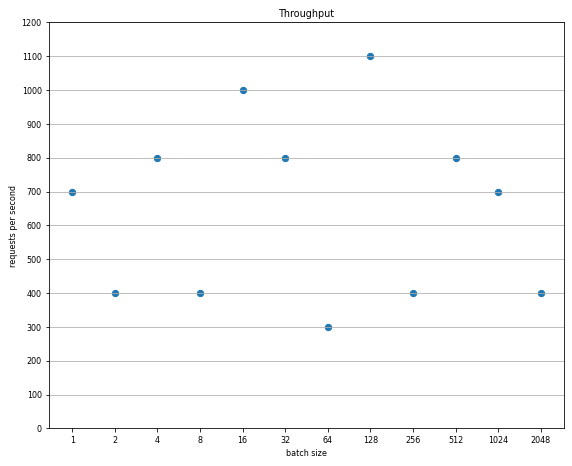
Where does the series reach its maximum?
128
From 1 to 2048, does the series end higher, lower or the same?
lower
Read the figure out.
Title: Throughput
x-axis: batch size, ticks 1 2 4 8 16 32 64 128 256 512 1024 2048
y-axis: requests per second, ticks 0 100 200 300 400 500 600 700 800 900 1000 1100 1200
Values:
700 400 800 400 1000 800 300 1100 400 800 700 400
